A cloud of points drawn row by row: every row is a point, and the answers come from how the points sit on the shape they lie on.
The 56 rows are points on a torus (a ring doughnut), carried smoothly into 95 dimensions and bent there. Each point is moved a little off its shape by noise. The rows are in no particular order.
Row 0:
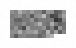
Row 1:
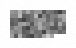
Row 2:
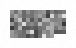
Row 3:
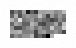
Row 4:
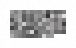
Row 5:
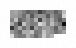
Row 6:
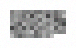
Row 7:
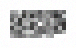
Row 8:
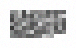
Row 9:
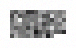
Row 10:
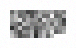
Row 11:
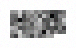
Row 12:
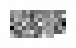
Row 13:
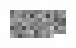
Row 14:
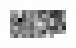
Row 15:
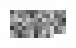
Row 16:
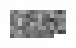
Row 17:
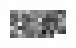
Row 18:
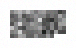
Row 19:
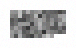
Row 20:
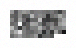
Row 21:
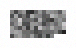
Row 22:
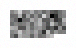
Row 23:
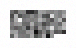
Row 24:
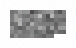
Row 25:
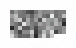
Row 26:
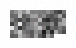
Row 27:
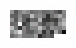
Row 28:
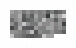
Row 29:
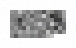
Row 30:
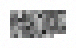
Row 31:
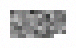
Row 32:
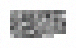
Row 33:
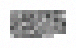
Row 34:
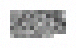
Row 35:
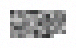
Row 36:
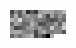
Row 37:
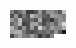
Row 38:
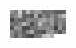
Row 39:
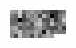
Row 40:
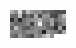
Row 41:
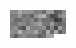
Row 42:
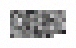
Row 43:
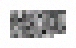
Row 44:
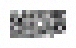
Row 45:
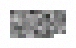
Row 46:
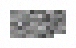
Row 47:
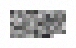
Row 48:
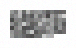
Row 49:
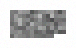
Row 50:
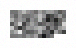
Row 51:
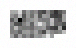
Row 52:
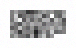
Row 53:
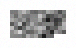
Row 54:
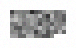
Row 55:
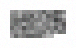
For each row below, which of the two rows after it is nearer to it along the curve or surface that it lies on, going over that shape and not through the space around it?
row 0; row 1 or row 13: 1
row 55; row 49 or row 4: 4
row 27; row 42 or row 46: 42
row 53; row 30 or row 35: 35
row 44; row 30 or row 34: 30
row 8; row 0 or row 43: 43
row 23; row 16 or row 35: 16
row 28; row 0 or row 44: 0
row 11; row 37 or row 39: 39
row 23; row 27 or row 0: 27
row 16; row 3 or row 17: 17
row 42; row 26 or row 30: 26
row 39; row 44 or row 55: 44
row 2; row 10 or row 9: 10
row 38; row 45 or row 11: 11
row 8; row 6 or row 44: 44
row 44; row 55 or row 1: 1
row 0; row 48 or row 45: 48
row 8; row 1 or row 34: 1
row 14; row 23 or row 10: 10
